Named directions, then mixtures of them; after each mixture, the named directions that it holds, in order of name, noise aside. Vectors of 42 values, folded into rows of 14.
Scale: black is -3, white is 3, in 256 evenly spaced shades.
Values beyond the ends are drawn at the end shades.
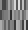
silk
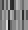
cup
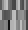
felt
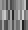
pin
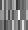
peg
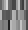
felt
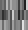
pin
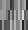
felt, pin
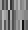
cup, pin, silk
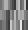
felt, pin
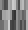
felt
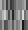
pin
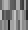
felt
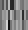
cup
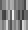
pin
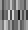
peg, pin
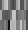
felt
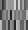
silk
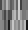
felt, peg, silk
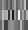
peg, pin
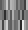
pin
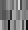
felt, silk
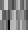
felt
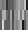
pin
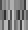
pin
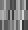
felt, pin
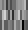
pin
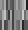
pin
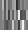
peg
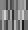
pin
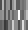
peg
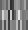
cup, peg, pin
